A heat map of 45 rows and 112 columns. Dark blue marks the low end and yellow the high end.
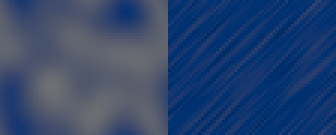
The table splits into one row of 2 panels. Panel 1,1: low, smooth. Panel 1,2: very low, slanting up to the right, faint in contrast.
